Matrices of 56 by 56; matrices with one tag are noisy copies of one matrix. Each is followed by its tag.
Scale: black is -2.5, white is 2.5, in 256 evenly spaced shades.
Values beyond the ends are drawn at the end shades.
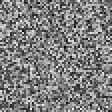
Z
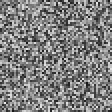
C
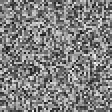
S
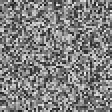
S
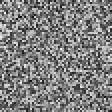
Z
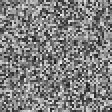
C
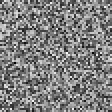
Z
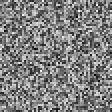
S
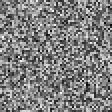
C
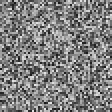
S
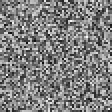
C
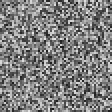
C
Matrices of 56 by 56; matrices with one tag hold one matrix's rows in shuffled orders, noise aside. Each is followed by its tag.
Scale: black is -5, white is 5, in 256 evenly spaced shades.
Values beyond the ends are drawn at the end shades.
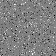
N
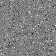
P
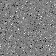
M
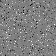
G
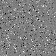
G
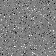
N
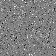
N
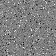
G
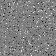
P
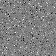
G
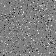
P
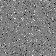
N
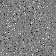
G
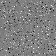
P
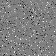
G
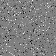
G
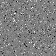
N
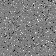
P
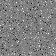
M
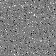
N
